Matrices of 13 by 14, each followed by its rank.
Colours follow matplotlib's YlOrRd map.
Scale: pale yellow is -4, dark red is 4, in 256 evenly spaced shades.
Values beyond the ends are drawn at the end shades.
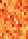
full rank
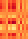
one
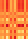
one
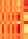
one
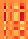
one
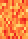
full rank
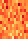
full rank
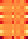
one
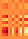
one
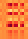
one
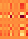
one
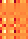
one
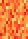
full rank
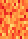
full rank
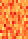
full rank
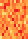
full rank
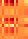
one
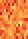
full rank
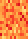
full rank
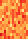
full rank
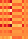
one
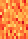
full rank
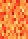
full rank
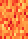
full rank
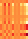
one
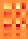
one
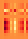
one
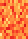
full rank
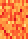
full rank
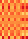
one
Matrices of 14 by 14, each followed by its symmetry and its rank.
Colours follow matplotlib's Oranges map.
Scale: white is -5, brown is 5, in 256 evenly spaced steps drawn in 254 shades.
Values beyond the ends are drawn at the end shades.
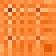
symmetric, rank two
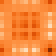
symmetric, rank one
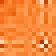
symmetric, rank two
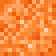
symmetric, full rank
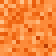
symmetric, full rank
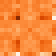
symmetric, rank two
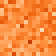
antisymmetric, full rank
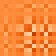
symmetric, rank one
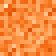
symmetric, full rank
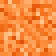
antisymmetric, full rank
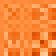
symmetric, rank two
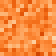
antisymmetric, full rank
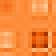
symmetric, rank one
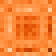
symmetric, rank two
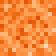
symmetric, full rank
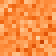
symmetric, full rank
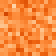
antisymmetric, full rank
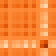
symmetric, rank one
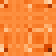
symmetric, rank two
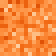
symmetric, full rank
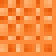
symmetric, rank one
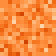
antisymmetric, full rank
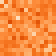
symmetric, full rank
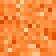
antisymmetric, full rank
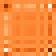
symmetric, rank one
